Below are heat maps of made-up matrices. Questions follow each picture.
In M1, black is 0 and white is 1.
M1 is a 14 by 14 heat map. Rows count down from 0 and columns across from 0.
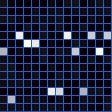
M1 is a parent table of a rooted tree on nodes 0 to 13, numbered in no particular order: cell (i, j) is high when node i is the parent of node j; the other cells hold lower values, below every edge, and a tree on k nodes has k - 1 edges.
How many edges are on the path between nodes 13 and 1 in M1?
5
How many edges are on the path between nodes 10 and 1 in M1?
4
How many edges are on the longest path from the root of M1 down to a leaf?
5
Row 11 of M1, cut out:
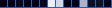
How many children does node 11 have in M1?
3
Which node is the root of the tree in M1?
5
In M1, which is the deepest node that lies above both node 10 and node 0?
11
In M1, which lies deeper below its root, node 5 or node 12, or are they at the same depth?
node 12
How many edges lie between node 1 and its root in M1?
5
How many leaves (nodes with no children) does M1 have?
9
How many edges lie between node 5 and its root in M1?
0
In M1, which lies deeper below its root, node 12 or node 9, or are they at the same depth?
the same depth
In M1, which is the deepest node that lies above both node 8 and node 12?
4
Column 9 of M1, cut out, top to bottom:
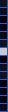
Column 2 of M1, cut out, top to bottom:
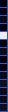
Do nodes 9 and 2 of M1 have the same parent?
no
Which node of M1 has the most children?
4
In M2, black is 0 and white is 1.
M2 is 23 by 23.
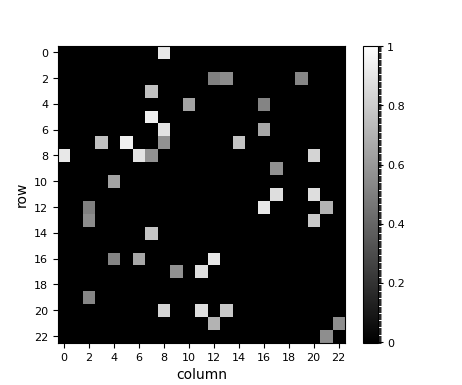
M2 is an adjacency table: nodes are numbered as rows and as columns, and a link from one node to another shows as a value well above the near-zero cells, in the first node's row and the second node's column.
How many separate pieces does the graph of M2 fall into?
4
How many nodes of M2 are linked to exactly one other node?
8
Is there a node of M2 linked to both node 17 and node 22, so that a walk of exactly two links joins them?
no
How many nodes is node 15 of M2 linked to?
0
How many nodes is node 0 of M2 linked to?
1
